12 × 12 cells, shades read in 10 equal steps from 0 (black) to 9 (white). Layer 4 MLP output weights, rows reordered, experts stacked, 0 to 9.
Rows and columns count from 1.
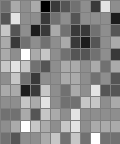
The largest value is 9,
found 3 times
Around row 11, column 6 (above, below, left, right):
6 7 6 7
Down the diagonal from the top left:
4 8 5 5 7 5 6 6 7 5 6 4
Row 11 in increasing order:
5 5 5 6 6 6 6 6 7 7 8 9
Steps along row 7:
up down down up same up same down down up down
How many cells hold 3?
14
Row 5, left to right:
6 5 9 6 7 5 4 3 3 4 5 2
